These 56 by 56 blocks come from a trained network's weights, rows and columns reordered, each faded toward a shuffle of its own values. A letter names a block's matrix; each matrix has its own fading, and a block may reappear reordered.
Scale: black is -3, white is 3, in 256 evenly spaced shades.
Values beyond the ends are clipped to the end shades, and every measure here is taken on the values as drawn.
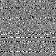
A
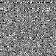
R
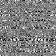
A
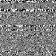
A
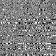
A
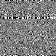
A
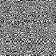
A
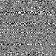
A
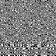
A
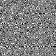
R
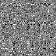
R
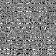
A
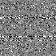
R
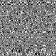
R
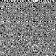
R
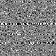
R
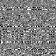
A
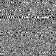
A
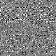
R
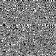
R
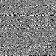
A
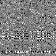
A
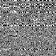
A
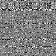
A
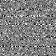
R
